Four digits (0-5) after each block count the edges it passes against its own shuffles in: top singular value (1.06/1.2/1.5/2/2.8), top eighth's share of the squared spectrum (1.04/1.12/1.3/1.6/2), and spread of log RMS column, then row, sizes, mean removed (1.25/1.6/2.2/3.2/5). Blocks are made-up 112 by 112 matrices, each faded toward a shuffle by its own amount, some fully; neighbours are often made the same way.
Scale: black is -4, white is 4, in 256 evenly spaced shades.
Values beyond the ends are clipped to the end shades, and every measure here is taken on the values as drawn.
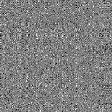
4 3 2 2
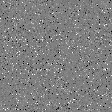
3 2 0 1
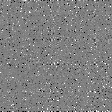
4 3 1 1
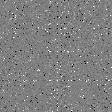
4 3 1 1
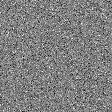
0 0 0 0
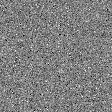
0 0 0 0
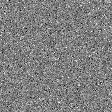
0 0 0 0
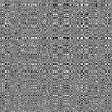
5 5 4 4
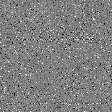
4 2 0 1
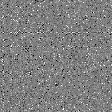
4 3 1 1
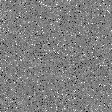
2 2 1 0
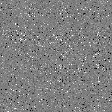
3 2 1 2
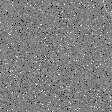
1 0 0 0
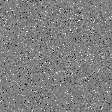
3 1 0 0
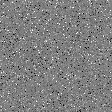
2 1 0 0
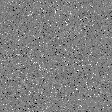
2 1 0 0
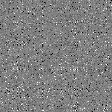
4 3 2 2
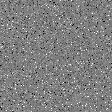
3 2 0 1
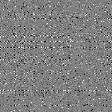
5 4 2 3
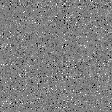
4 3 2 2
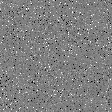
2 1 0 0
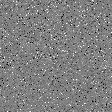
2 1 0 0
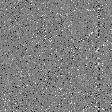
3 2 1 0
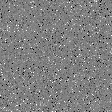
2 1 0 0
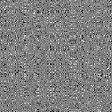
5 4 3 3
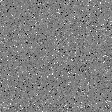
0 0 0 0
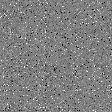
2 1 1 1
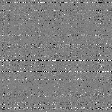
4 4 2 3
